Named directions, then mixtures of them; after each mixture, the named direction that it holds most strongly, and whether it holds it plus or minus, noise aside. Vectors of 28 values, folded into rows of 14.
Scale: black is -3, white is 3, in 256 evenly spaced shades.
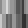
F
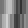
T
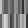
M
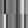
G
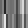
G, plus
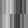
T, plus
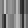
G, minus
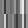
G, plus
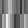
T, plus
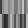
M, minus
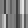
G, plus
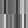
G, plus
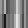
G, minus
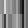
G, minus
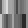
F, plus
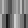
T, minus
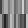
M, minus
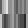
M, minus
